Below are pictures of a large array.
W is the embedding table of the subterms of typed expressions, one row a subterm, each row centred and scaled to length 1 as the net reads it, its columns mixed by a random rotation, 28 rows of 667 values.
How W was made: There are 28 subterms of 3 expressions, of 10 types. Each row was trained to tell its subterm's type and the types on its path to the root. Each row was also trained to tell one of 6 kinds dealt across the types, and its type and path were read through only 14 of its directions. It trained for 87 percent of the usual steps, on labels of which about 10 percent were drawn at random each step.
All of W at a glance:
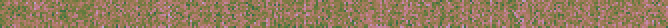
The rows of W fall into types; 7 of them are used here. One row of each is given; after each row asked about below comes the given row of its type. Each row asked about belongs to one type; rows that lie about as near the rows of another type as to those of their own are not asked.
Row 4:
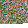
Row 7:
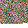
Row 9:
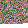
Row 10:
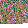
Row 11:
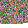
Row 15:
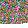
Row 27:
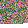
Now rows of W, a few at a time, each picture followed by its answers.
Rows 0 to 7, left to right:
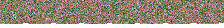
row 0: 4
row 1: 11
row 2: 7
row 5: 9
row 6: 9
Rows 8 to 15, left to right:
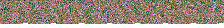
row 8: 27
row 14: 9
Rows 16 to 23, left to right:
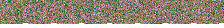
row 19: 27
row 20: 11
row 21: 4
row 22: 4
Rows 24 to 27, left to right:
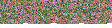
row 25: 4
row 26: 11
